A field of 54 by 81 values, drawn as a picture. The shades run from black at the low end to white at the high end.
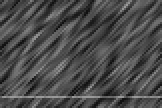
Streaks slant up to the right. The histogram is bell-shaped. The halves do not mirror each other. Row 49 stands out from the rest. No overall slope runs across the table. On average the colour sits 30% of the way up the scale.
